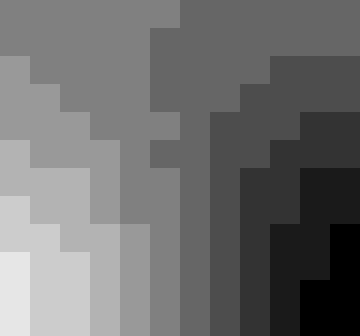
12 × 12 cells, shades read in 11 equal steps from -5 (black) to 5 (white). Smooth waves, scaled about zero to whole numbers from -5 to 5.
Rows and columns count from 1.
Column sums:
25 19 17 11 4 -4 -12 -20 -27 -33 -38 -40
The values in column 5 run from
0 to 1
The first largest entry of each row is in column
1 1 1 1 1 1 1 1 1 1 1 1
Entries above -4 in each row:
12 12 12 12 12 12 10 10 9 9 9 9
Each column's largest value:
4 3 3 2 1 0 -1 -1 -1 -1 -1 -1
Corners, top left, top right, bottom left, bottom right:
0 -1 4 -5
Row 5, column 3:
1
